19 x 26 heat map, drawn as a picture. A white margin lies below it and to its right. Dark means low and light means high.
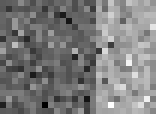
Seam: vertical, 60% of the way across, the right part higher. Stripes: none. Histogram: bell-shaped. Average level on the scale: 50%.
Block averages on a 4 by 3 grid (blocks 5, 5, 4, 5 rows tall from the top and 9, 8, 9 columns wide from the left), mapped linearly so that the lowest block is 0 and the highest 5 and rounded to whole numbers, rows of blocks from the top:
1 1 5 | 1 1 5 | 0 1 5 | 0 1 5
